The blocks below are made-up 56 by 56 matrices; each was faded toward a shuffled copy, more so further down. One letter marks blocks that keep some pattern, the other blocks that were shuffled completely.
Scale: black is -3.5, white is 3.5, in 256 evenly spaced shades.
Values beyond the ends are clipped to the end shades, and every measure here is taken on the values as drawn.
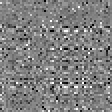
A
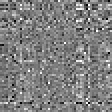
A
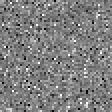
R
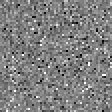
R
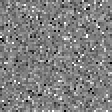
R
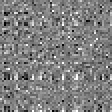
A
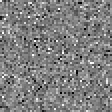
R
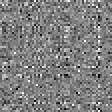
A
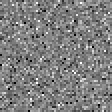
R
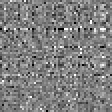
A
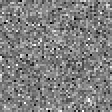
R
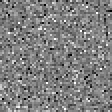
R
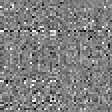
A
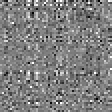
A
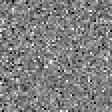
R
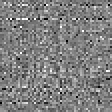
A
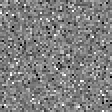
R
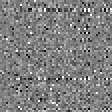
A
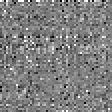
A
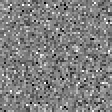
R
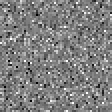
R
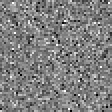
R
